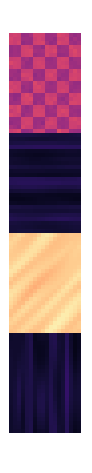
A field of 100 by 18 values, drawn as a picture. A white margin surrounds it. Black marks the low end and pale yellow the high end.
It is made of 4 by 1 panels. Panel 1,1: middling, checkered. Panel 2,1: very low, streaked across, faint in contrast. Panel 3,1: very high, slanting up to the right, faint in contrast. Panel 4,1: very low, streaked downward, faint in contrast.
